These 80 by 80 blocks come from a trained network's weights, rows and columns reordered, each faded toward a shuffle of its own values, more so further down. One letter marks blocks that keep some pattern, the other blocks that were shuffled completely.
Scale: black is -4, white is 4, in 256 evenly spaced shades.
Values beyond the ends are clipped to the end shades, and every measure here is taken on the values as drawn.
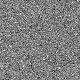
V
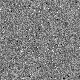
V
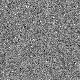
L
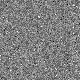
V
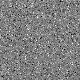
L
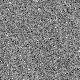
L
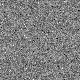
V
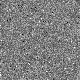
V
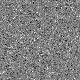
V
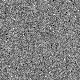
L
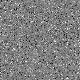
L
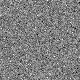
V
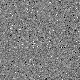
L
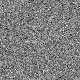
V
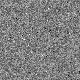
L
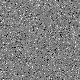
V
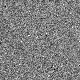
V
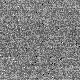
L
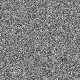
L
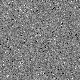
V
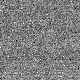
L
